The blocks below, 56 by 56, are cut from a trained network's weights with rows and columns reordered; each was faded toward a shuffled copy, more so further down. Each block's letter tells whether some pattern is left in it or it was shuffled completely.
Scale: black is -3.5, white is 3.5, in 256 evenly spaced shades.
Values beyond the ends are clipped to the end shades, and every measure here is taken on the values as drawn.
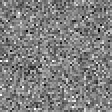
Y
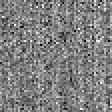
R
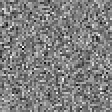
R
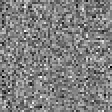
R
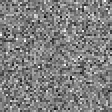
Y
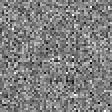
R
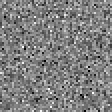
Y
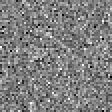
Y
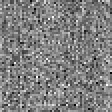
R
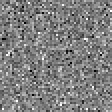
Y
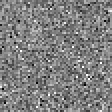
Y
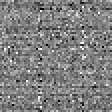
R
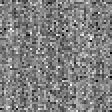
R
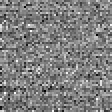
R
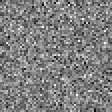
Y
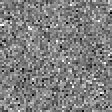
Y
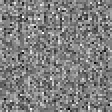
R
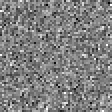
Y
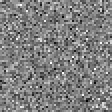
Y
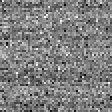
R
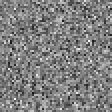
R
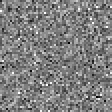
Y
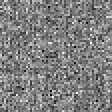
R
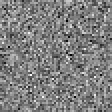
R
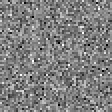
Y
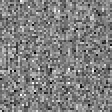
R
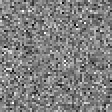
Y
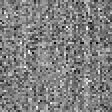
R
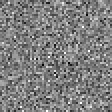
R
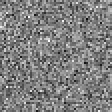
Y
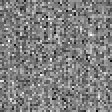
R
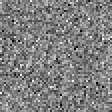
Y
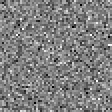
Y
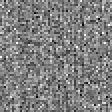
R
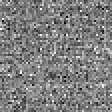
R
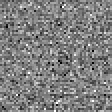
R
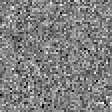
Y
